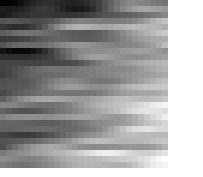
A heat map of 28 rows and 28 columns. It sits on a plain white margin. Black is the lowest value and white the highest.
Ninth with the highest average: bottom right. Grain: streaks across. Slope: up to the bottom right. Ninth with the lowest average: top left. Histogram: bell-shaped.
